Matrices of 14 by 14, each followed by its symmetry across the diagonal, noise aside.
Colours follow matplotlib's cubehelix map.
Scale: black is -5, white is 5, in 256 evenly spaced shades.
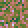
neither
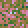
neither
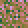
antisymmetric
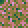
symmetric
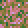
neither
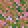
antisymmetric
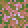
symmetric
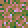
symmetric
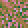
antisymmetric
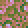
symmetric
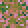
neither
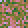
neither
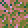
symmetric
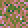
neither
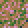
symmetric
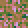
antisymmetric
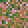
neither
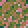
symmetric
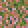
neither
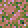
symmetric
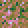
antisymmetric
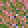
antisymmetric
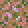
symmetric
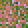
neither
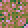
symmetric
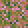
antisymmetric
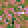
antisymmetric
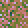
neither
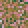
antisymmetric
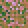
antisymmetric
